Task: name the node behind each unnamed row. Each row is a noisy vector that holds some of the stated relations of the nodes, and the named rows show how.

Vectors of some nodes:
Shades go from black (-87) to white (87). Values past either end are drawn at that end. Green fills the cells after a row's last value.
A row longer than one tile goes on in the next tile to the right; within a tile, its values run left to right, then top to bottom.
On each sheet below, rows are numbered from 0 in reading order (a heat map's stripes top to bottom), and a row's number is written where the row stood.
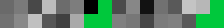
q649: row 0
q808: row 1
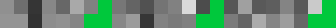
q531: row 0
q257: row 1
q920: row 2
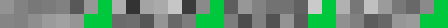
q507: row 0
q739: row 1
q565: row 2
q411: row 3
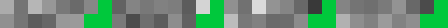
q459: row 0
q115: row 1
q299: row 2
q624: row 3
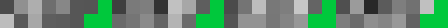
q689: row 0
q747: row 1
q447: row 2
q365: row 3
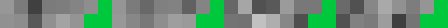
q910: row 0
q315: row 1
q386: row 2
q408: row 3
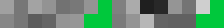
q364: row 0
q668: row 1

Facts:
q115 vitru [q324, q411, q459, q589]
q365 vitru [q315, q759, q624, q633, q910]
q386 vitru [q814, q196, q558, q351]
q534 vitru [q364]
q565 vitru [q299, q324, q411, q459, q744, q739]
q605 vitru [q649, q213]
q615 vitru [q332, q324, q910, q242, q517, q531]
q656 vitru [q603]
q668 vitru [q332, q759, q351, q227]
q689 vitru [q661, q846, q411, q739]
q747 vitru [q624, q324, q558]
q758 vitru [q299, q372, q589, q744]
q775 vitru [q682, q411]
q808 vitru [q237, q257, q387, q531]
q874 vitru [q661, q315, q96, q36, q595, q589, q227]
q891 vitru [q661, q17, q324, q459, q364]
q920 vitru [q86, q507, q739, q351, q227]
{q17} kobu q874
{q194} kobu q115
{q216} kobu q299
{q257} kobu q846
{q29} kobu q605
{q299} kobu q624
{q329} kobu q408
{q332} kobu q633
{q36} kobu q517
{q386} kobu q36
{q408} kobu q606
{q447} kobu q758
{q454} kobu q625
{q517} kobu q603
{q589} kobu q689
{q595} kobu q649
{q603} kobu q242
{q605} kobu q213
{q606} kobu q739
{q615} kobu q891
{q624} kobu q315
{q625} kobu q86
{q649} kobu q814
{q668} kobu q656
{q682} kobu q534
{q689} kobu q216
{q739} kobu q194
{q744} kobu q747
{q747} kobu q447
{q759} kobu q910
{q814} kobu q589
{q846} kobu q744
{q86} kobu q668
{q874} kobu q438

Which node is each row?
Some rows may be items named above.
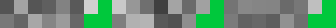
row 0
q920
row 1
q86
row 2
q534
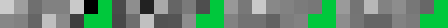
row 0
q517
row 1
q605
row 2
q682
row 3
q17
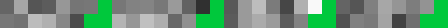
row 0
q386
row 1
q814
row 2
q656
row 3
q408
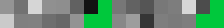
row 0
q589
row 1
q257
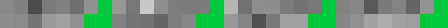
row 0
q633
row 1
q682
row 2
q324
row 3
q196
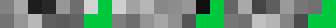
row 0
q668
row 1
q36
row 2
q386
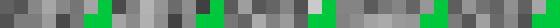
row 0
q194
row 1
q216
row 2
q920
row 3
q196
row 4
q874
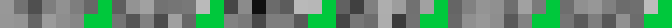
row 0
q332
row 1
q758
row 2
q808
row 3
q606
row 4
q29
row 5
q775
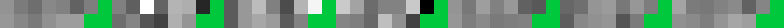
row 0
q315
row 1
q744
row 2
q656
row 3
q517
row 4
q595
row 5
q329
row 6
q227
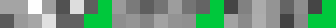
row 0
q603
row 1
q759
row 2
q216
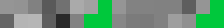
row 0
q625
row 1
q96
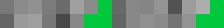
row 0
q454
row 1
q438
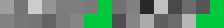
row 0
q682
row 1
q213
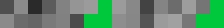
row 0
q615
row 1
q242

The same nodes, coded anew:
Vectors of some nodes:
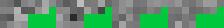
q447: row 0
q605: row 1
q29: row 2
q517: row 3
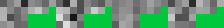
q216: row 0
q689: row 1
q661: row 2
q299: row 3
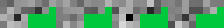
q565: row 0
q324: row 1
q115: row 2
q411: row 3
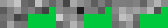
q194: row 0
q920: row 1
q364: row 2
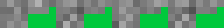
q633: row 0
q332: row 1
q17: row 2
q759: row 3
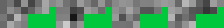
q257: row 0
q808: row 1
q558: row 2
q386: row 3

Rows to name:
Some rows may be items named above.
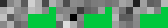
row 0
q589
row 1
q775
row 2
q624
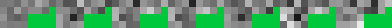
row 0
q213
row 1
q656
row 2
q216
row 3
q216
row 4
q605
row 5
q689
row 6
q747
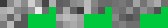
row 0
q595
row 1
q874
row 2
q603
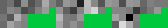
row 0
q257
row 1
q315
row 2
q775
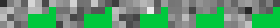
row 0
q589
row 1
q739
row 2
q649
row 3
q227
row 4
q668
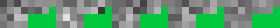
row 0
q744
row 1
q534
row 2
q846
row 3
q447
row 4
q242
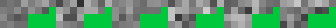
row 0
q603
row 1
q299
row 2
q196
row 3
q814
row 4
q874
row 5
q329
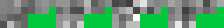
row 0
q682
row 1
q365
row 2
q758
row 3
q615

